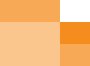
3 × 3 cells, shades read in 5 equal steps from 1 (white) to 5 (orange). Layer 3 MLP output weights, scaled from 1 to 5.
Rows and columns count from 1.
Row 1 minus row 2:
1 1 -4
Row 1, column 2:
4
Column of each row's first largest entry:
1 3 3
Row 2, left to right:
3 3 5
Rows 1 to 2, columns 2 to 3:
4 1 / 3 5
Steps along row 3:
same up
